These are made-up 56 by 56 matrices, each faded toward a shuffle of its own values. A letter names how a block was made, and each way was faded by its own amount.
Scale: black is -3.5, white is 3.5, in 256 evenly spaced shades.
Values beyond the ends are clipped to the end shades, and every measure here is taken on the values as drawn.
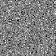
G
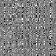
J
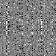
J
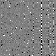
J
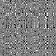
J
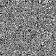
G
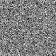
G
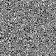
G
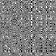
J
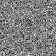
G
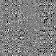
J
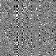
J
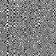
J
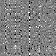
J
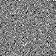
G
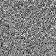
G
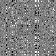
J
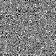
G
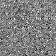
G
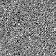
G
